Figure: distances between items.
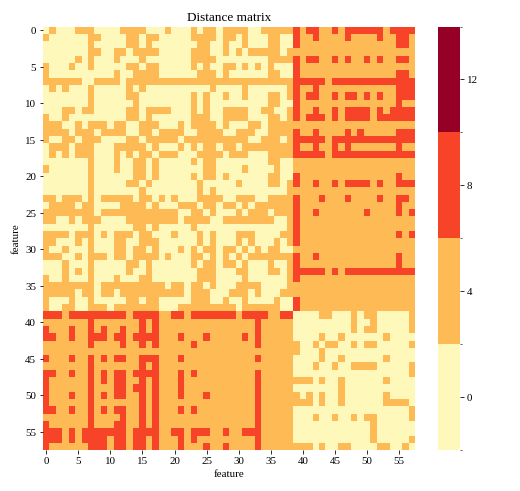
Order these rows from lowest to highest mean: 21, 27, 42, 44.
27, 21, 44, 42
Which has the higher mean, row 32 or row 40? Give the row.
40
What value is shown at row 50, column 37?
4
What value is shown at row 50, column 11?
8
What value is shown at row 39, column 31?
8
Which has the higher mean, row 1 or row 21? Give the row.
1
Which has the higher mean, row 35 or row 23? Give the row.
23
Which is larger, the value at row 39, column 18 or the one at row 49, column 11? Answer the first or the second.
the second
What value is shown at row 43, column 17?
8
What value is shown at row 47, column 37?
4
